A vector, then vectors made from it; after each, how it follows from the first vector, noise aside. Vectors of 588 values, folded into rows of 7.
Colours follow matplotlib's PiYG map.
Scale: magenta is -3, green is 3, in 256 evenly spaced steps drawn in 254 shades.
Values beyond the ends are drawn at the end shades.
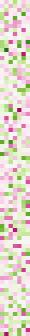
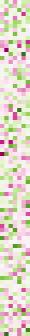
negated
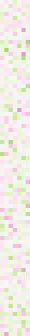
shrunk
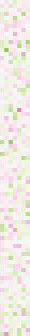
shrunk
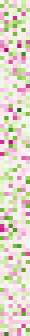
negated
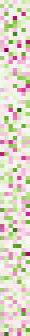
negated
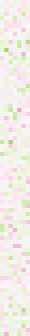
shrunk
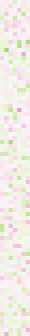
shrunk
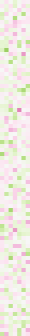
shrunk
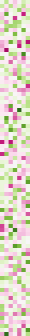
negated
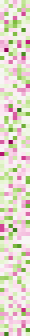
negated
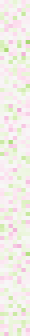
shrunk
